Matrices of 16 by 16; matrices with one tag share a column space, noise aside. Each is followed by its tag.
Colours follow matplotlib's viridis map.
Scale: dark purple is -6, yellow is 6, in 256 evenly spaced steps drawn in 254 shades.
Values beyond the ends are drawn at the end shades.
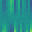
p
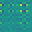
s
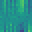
p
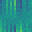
p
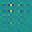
s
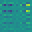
s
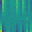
p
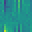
p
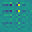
s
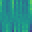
p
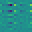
s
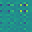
s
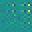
s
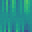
p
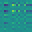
s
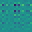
s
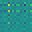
s
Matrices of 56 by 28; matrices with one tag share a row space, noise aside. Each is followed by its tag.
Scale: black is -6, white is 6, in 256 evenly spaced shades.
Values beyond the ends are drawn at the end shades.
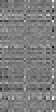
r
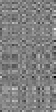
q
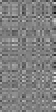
q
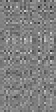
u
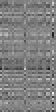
r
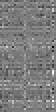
r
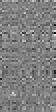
q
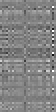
r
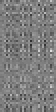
u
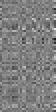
q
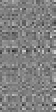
q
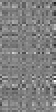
q
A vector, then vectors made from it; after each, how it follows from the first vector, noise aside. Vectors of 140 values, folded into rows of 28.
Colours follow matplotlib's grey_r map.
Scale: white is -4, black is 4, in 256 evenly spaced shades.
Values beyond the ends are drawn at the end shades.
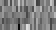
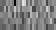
wrapped around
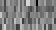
reversed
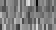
reversed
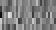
wrapped around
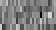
wrapped around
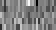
reversed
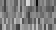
reversed
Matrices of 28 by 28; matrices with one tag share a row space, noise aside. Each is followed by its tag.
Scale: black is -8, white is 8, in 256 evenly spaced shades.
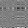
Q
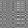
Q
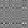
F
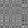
F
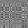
F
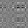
Q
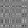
F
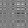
Q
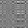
Q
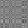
F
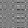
Q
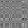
F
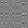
F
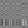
F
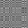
F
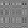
F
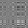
Q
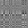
F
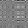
Q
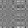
Q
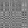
F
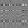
F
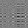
Q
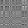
F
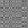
F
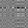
Q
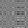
Q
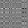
F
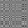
F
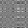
Q
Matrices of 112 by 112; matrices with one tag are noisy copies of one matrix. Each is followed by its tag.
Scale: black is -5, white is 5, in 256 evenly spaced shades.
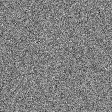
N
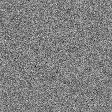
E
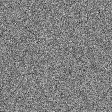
N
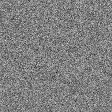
E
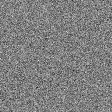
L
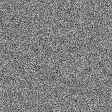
E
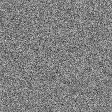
E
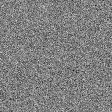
L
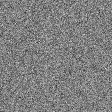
N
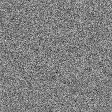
E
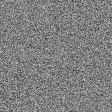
L
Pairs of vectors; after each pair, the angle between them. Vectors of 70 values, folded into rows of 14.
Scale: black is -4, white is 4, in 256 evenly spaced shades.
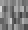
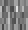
partly aligned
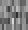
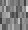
partly aligned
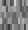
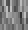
partly opposed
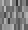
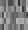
partly opposed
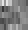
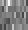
partly aligned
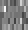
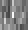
orthogonal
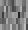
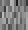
partly opposed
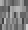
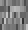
nearly parallel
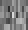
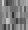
partly opposed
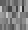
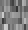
orthogonal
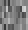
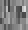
nearly parallel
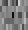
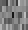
nearly parallel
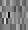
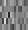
nearly parallel
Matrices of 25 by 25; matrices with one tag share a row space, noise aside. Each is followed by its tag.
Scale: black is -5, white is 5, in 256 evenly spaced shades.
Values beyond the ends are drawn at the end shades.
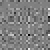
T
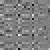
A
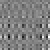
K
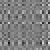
K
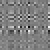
T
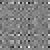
T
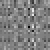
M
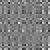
K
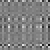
K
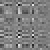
A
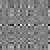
T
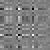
A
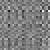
K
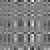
M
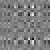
M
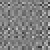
K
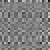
K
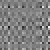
K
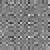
T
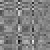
A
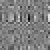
T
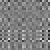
K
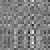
M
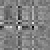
A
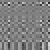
K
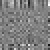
T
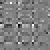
A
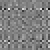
K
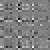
A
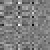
A
